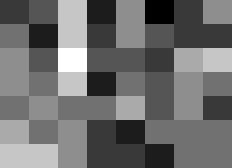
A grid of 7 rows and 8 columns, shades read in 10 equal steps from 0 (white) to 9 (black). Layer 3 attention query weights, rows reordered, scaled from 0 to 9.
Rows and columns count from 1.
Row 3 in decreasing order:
7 6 6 6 4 3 2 0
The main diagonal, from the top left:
7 8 0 8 3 5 5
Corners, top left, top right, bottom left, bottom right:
7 4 2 5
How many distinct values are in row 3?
6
